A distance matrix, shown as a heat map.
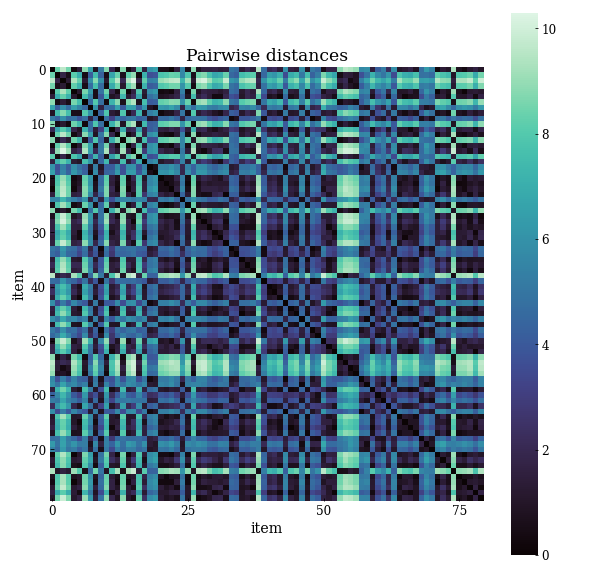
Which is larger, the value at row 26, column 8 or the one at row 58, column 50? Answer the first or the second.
the first
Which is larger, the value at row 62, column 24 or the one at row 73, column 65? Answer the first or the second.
the first
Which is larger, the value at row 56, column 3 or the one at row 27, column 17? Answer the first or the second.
the second
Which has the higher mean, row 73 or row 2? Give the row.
2
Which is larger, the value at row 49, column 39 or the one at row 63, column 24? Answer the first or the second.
the second
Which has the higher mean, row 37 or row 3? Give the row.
3
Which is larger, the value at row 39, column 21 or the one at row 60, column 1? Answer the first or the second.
the second
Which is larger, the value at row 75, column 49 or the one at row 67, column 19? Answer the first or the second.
the second
